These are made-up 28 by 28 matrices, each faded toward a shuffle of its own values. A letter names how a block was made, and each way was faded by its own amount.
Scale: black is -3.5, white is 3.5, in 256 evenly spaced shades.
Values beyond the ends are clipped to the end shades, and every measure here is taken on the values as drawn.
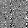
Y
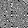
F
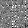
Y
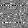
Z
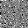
Y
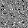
Y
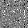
F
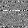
Z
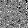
Y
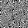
Y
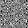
Y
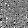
Y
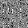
Y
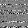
Z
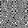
F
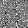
Y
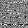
Z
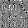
F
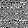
Z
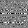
Z
